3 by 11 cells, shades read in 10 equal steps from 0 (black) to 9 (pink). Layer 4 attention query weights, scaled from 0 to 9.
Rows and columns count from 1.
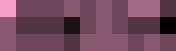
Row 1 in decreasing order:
9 6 6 5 5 4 4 4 4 4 3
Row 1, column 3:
4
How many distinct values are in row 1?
5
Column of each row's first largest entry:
1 1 1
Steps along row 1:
down same same up down up down up same down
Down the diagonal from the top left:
9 3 4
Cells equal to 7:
0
